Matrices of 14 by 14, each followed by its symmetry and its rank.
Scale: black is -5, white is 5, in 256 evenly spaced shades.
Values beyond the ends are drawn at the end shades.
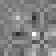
symmetric, rank three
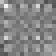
symmetric, rank three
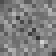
symmetric, full rank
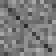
symmetric, full rank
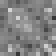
symmetric, rank three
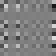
neither, rank one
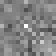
symmetric, rank three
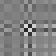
symmetric, rank one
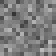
symmetric, full rank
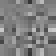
antisymmetric, rank two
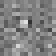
neither, rank three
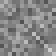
symmetric, full rank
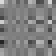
neither, rank one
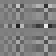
neither, rank one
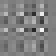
neither, rank one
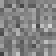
neither, rank three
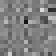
neither, rank three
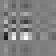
neither, rank one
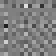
antisymmetric, rank two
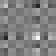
symmetric, rank one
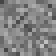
symmetric, full rank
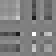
symmetric, rank one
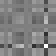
symmetric, rank one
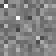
symmetric, rank three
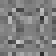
antisymmetric, rank two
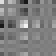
symmetric, rank one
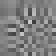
antisymmetric, rank two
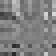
antisymmetric, rank two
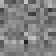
neither, rank three
